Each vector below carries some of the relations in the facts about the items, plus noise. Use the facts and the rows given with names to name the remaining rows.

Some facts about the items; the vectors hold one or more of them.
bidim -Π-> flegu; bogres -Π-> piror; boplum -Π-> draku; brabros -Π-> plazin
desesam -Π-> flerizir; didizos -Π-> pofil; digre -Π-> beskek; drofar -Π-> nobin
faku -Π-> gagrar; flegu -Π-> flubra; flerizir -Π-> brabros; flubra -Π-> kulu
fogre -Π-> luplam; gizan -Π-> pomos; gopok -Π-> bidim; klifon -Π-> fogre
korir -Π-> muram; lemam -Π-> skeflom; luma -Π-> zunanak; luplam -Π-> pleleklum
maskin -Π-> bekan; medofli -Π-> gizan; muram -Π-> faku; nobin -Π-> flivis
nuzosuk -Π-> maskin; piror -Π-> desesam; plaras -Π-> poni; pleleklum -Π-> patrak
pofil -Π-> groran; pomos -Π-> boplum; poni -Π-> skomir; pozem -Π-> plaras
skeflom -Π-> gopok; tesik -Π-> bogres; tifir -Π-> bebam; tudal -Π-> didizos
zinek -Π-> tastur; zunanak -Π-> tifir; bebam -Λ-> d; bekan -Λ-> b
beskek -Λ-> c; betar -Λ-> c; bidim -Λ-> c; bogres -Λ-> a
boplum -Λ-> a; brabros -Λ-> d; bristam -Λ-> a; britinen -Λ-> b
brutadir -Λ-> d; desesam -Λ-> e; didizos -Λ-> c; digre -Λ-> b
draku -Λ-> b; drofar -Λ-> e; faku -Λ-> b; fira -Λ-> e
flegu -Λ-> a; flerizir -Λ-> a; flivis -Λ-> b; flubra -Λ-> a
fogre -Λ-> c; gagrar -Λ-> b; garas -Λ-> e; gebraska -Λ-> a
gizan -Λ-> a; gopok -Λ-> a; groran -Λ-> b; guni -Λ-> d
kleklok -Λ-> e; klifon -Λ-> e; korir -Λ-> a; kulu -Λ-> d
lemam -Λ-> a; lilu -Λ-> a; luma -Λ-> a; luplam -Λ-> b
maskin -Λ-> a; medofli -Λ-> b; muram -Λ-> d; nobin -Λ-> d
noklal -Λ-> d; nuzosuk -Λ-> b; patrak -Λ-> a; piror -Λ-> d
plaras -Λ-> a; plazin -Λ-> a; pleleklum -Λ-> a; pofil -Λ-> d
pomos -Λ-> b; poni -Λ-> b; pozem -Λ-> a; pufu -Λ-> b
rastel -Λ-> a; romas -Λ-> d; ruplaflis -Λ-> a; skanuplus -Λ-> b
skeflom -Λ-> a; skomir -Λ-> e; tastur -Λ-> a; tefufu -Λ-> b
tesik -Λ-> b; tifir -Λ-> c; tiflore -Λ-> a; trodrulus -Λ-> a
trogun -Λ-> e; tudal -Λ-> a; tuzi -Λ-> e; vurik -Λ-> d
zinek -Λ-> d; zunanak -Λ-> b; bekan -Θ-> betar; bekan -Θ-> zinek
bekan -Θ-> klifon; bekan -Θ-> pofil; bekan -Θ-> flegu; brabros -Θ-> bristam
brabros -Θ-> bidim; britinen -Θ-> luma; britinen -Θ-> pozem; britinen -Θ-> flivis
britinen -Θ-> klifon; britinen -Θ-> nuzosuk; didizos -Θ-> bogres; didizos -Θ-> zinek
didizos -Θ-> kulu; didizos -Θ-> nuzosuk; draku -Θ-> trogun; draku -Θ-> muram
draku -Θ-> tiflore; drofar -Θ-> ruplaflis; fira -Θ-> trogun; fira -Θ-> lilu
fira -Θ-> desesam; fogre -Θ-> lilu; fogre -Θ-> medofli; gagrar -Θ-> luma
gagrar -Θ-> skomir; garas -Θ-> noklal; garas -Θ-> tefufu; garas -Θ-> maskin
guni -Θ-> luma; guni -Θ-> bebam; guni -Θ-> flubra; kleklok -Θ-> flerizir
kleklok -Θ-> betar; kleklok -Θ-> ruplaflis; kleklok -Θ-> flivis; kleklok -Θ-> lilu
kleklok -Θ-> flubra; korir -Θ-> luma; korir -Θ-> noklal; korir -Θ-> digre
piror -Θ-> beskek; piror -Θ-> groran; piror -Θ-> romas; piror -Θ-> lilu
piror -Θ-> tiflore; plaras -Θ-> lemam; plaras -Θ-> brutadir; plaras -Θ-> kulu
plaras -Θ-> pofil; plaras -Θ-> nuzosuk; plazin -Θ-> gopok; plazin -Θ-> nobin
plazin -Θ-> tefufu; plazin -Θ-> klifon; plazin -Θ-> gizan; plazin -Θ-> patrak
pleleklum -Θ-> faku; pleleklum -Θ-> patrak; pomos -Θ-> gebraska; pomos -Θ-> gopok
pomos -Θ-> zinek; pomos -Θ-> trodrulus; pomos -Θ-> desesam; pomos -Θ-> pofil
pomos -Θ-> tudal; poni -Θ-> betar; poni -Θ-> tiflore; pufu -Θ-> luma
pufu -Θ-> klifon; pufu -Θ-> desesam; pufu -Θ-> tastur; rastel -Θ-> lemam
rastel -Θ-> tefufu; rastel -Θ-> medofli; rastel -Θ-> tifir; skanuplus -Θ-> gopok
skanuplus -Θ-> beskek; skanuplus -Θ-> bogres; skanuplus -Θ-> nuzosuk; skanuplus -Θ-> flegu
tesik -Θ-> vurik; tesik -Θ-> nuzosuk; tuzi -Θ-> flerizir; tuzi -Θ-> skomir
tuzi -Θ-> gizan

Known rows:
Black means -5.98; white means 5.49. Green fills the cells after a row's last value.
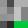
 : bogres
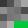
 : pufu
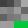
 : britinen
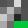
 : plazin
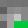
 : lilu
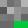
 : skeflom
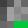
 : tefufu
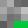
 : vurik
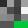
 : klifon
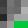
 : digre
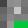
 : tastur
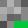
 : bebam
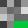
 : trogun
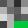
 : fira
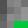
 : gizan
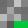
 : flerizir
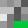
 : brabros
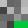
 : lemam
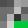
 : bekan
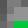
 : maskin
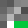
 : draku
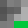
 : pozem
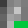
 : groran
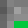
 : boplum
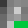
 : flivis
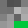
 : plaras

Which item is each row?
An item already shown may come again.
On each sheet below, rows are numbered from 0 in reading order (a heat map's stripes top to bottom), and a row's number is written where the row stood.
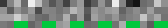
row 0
flubra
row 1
betar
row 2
skanuplus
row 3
tefufu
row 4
fogre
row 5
flerizir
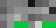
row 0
ruplaflis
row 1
gagrar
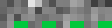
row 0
pleleklum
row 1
betar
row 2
tiflore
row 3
rastel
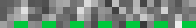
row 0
nuzosuk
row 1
korir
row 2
zinek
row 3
bidim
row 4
lemam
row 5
trogun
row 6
poni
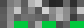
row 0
patrak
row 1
beskek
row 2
garas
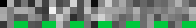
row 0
skomir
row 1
klifon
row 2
plazin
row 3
tesik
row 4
noklal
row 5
pleleklum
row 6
nobin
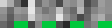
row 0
tifir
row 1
piror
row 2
desesam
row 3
zunanak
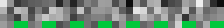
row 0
didizos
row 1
medofli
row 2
garas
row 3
gopok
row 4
drofar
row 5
kulu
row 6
bekan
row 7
fogre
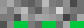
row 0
pofil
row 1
flegu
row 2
guni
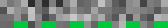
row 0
skeflom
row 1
tuzi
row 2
flubra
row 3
flerizir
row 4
pomos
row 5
luma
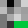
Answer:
tesik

